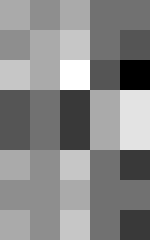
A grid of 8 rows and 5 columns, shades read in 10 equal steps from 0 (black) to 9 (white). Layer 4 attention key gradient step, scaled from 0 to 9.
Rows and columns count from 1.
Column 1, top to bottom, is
6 5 7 3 3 6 5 6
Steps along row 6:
down up down down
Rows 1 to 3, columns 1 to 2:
6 5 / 5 6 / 7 6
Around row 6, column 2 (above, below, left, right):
4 5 6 7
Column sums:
41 40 46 35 31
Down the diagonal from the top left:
6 6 9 6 8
